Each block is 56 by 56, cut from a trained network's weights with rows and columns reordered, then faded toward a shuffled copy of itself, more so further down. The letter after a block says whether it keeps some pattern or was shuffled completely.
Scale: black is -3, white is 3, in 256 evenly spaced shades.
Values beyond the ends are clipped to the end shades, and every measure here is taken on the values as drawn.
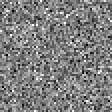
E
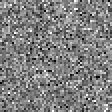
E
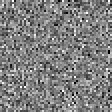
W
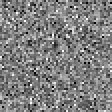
E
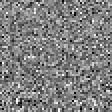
W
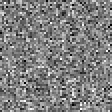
W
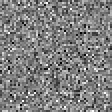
W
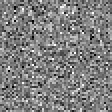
W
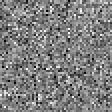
W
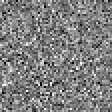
W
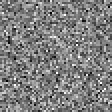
E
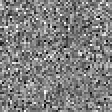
W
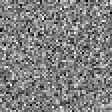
E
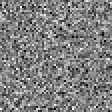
W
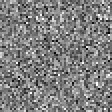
W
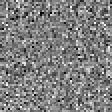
W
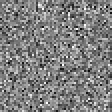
W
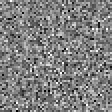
E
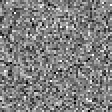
W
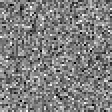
E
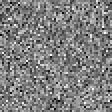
E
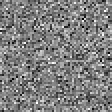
W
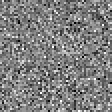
W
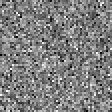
E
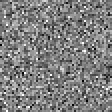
E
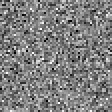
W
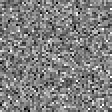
E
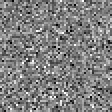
W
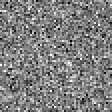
E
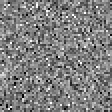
E
